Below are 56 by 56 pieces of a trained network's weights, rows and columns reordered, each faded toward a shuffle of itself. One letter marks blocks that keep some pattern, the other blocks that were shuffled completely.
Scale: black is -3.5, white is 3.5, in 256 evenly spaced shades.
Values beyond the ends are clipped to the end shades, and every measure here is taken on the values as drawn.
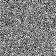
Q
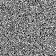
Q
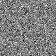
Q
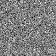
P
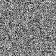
P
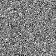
P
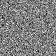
Q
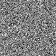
P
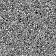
Q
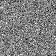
Q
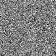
P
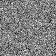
Q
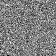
Q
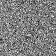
Q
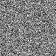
P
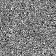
Q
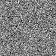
Q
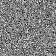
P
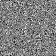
Q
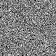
Q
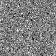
P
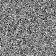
Q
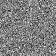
Q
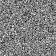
Q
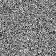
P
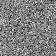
Q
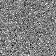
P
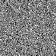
P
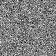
Q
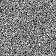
Q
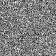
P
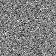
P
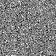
P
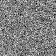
Q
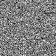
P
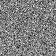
Q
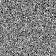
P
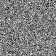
Q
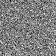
P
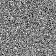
Q
